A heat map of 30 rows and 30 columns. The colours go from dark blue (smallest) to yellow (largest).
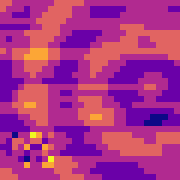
Values change most from cell to cell in the bottom left. Concentric rings centre on the middle right. An odd patch, rougher than its surroundings, sits in the bottom left. The ninth with the lowest average is the middle right.
